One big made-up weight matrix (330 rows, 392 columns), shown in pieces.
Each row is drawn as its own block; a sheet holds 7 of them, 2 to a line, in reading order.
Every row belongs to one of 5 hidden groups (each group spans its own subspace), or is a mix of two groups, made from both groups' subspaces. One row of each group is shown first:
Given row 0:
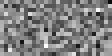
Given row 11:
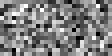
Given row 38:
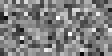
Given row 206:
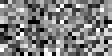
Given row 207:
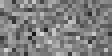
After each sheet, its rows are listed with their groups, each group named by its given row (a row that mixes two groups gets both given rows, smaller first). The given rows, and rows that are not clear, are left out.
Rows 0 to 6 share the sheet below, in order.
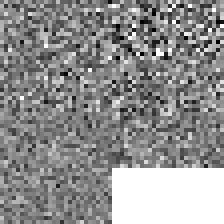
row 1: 206
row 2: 0 and 38
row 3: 206
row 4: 207
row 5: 206
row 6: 38
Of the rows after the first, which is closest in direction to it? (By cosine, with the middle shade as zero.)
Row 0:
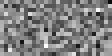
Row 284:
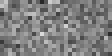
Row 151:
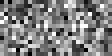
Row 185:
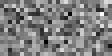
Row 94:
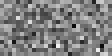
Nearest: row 284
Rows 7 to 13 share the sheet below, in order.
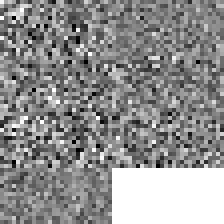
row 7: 11
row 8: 0
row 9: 207
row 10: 207
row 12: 206
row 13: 11
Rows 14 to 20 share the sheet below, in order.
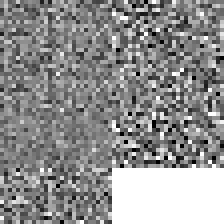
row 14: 38
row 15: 207
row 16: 38
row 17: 0
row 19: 11 and 38
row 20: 38
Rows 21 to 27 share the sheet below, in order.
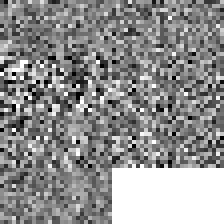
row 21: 206
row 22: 38
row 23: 11
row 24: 206
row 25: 11
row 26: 206
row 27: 11
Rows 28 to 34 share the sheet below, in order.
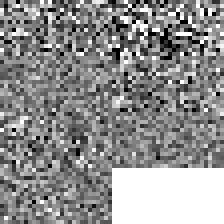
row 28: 38
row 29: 207
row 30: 0 and 206
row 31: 206
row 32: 11
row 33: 0
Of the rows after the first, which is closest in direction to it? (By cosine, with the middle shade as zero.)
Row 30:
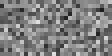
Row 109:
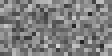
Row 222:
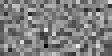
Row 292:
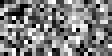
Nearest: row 222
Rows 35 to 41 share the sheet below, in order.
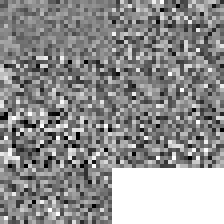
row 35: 206
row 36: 38
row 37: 207
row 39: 206
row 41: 207
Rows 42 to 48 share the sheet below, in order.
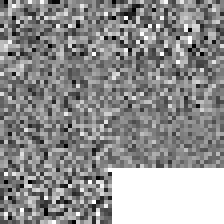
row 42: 206
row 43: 11
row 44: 11
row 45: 38
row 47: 206
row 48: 0
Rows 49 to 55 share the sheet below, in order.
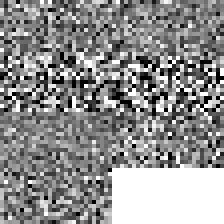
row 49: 38
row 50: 206
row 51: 38
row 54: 11 and 206
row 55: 0
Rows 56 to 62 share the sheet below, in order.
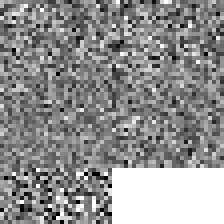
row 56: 11
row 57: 206
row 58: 38
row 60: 38
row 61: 11
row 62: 207
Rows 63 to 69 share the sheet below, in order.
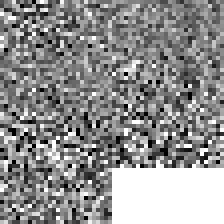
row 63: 207
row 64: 11
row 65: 207
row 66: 11
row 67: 207
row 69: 38
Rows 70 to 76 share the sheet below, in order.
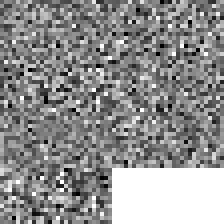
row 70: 11
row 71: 38 and 206
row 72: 0
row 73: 206
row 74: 0
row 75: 11
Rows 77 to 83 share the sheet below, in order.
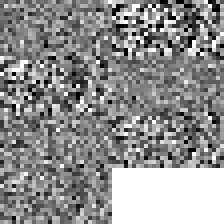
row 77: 0
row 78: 11
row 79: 11
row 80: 0 and 11
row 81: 38
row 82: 11
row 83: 11
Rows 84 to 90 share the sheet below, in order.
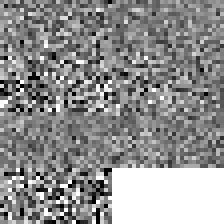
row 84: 0
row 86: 206
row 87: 207
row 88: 11
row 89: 206
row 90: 0
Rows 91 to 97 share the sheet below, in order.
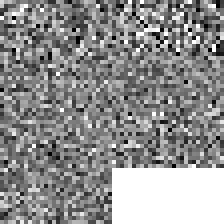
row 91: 11
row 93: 38
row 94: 11
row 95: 207
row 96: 38
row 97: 206
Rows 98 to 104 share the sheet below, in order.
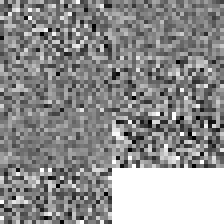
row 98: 0
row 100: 38
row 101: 38
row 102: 206
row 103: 207
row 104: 38
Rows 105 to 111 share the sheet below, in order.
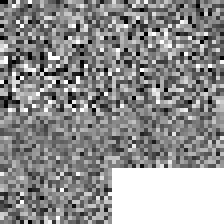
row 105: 11 and 206
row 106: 207
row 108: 0
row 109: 11 and 38
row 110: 206
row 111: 206
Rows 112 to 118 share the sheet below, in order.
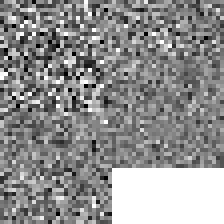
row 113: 207
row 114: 38
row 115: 11
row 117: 0
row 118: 11 and 207
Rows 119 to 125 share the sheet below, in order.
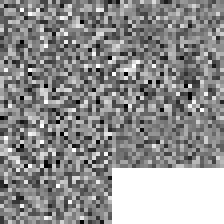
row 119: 0 and 207
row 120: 206
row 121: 0
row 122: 11
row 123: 206
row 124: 0
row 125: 38
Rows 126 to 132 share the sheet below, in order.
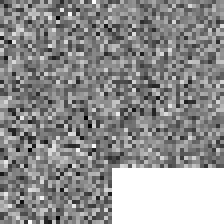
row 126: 11 and 38
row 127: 206
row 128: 206
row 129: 0 and 206
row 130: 207
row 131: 206
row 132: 206
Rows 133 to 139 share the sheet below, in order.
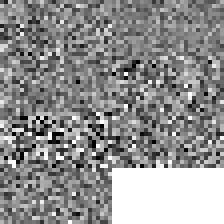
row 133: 206
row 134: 38
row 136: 11
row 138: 206
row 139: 0 and 11
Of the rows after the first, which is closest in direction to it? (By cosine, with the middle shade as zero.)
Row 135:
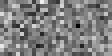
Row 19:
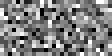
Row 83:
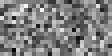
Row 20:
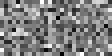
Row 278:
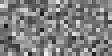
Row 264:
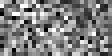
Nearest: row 19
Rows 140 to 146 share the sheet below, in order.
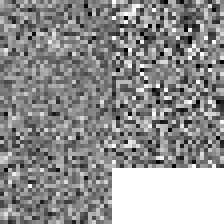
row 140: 207
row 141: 11
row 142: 11
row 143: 0
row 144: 206
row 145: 38
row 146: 0 and 206
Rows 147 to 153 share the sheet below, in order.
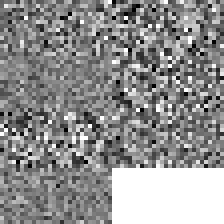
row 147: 0
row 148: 11
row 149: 206
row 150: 206
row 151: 11 and 38
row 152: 206
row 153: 38
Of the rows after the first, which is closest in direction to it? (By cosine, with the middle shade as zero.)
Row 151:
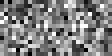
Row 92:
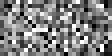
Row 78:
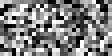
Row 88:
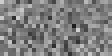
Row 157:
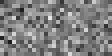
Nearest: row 157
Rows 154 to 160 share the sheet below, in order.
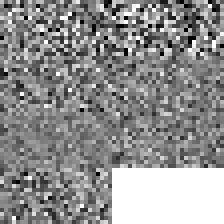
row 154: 0
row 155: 11
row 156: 38
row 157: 11 and 38
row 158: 38
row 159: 206
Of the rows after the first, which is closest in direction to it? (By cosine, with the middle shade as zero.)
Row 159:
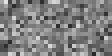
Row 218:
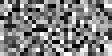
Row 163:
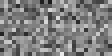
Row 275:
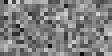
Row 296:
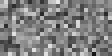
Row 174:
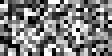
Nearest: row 296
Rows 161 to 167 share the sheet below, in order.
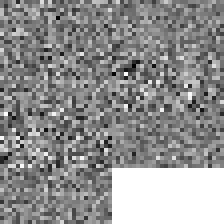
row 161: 38
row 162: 206
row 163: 38
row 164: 11
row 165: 206
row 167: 38
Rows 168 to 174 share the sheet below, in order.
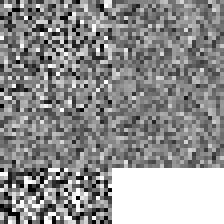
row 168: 0
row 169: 11
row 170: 38
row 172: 11
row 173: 11
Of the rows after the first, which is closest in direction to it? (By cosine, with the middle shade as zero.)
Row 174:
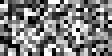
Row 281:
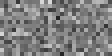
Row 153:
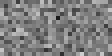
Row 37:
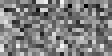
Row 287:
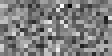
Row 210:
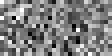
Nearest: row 287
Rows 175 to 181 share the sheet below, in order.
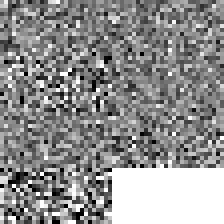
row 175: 206
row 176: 38 and 206
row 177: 0
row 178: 38
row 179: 0
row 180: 206
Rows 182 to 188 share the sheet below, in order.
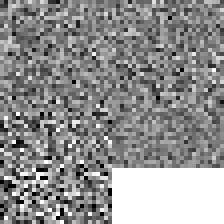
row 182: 206
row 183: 38
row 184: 11
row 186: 38
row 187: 11
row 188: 207
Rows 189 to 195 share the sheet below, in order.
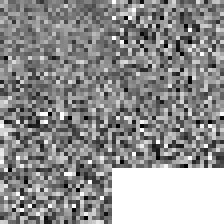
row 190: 11
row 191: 206
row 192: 0 and 206
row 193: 207
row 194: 0
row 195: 38 and 206
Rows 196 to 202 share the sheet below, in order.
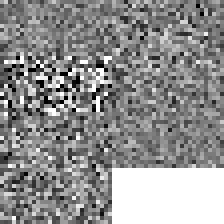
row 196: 206
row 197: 207
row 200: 206
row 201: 38
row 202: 11
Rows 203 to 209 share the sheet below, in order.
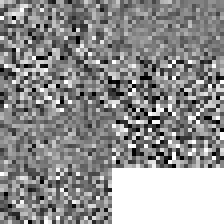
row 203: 11
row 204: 206
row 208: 207
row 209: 206
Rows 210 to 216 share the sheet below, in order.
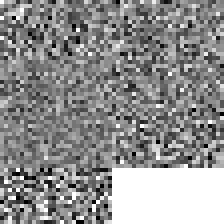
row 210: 11
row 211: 206
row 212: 206
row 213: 38
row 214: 0
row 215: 0
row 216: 0 and 38
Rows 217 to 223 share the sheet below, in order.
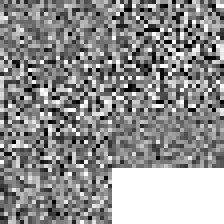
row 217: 38
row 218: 0
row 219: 0
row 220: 38
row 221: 38
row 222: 0
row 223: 207
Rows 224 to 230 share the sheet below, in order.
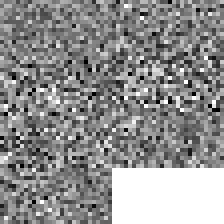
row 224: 11
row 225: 0 and 206
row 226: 207
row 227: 11
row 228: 206
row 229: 11
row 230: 207
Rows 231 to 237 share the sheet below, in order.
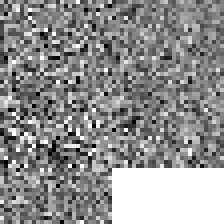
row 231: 0
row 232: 11
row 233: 206
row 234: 206
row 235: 207
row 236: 11
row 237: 38
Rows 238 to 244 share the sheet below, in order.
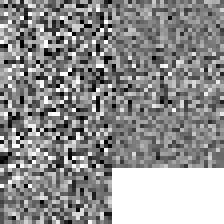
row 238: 0 and 206
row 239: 38
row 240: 0
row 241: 38 and 207
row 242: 206
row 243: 0
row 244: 0 and 11
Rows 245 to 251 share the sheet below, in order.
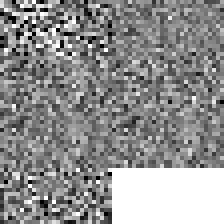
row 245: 207
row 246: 38
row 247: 11
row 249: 11
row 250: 11
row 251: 0
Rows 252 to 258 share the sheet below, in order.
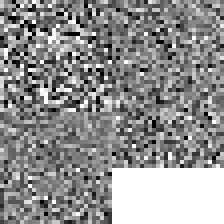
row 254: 0
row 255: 0 and 206
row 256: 207
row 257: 11 and 206
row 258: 0
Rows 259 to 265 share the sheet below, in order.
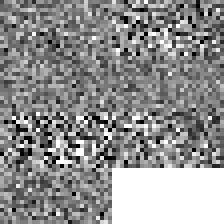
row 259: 207
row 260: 207
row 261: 11
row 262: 38
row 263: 207
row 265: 11
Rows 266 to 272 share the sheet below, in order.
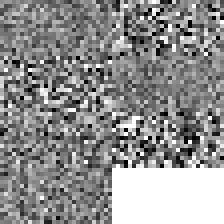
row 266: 11
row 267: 206 and 207
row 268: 0
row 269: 11 and 206
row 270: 38
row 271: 11
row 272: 0 and 206
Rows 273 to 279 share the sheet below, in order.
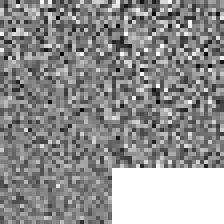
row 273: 38
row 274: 206
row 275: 38 and 206
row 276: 0
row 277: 0
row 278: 206
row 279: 38
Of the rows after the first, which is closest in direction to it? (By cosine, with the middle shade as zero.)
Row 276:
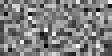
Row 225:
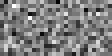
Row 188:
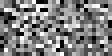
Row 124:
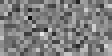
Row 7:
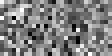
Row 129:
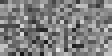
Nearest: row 225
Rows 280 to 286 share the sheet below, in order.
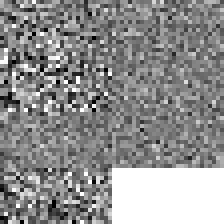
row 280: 207
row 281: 38
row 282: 206
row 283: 11
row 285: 0
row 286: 207
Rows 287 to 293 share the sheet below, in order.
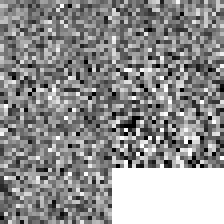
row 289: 207
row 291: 38 and 207
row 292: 11
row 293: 207
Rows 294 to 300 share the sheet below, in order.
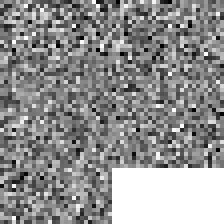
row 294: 11
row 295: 206
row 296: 206
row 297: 38
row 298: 11
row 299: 0
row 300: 11
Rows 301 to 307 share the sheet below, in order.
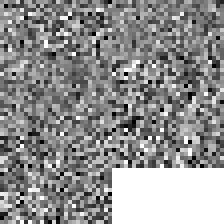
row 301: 0
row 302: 0
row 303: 11
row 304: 11
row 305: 206
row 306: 11
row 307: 206
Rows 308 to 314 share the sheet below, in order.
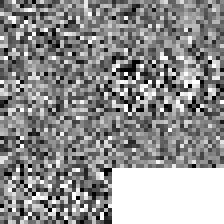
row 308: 207
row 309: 11
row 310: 206
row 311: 11
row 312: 206
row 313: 38
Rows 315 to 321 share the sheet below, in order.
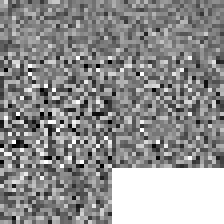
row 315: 206
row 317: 0
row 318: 0
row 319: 38
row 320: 0
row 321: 11
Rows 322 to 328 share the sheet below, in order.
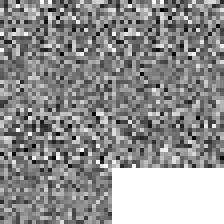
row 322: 38
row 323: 38
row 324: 206
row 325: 0
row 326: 11
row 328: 38
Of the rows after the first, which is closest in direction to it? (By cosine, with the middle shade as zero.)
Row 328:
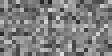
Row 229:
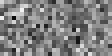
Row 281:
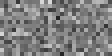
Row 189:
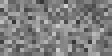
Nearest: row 189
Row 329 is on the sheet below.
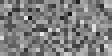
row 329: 0
